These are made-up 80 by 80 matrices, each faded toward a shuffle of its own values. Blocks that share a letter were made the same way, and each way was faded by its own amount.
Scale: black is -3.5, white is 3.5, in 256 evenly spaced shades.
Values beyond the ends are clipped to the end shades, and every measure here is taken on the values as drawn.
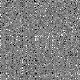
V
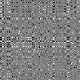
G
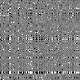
G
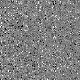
V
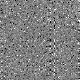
V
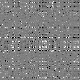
G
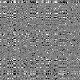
G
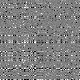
G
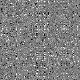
V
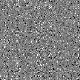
V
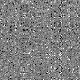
V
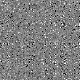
V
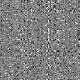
V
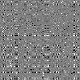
G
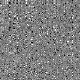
V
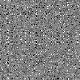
V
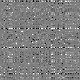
G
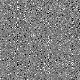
V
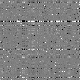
G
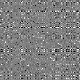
G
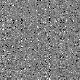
V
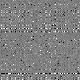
G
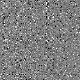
V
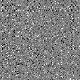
V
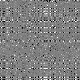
G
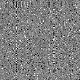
V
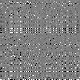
G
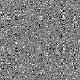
V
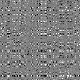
G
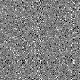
V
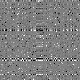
G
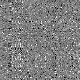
V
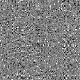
V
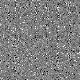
V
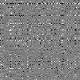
G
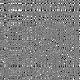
G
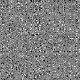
V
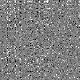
V
